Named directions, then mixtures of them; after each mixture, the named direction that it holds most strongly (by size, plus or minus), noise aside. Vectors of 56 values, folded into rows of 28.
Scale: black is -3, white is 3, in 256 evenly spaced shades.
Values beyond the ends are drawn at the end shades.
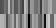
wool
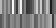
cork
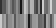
wool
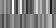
cork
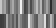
wool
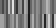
wool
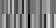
wool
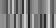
wool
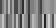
wool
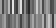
cork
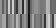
wool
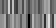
wool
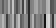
wool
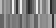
cork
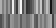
cork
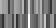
wool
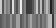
cork
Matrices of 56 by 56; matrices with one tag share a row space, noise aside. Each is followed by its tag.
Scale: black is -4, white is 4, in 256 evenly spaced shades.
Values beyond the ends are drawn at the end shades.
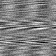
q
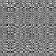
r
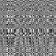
r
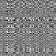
r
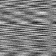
q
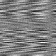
q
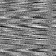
q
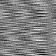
q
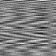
q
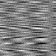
q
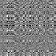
r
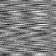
q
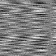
q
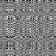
r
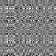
r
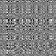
r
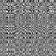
r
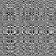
r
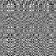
r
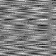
q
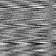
q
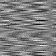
q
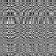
r
